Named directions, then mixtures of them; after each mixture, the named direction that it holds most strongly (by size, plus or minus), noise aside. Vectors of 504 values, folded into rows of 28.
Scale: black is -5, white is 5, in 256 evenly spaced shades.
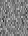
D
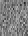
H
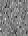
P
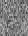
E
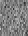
H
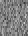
H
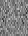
D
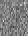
H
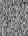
H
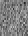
H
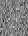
D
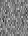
D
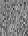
H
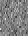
P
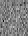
H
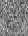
E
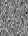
D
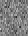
P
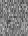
E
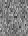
E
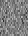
D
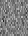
D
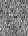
E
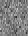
P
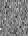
P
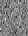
P
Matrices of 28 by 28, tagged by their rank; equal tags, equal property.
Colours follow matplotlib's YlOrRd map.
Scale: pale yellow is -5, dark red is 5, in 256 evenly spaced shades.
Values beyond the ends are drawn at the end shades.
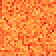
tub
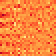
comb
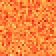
tub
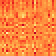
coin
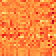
comb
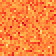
tub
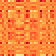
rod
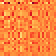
coin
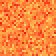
tub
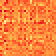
comb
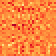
comb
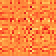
coin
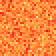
tub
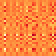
rod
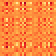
rod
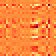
rod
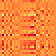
rod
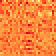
comb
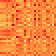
coin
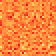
comb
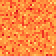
tub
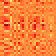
coin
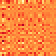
coin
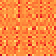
coin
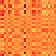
rod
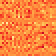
comb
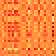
rod
